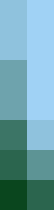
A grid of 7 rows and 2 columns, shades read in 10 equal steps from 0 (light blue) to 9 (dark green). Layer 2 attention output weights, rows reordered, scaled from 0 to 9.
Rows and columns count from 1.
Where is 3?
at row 3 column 1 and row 4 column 1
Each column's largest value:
9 7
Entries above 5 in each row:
0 0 0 0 1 1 2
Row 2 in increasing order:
0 1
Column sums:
30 12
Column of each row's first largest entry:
1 1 1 1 1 1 1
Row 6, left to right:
7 4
